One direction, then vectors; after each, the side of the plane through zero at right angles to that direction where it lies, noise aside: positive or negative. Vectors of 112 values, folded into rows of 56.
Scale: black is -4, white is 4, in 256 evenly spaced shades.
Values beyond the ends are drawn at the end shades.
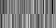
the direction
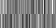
negative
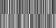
positive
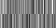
negative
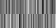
positive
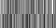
negative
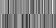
negative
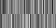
positive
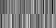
positive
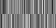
positive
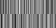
positive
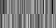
positive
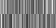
negative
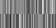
negative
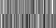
negative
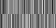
positive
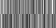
negative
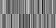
negative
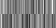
negative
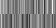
negative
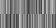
negative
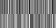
positive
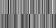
negative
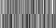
negative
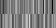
positive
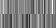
negative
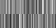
negative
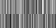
negative
